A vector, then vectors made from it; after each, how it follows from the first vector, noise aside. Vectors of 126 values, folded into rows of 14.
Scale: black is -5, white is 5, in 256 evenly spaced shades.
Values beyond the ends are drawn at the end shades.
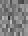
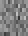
reversed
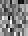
scaled up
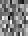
scaled up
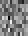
scaled up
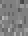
partly zeroed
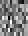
scaled up
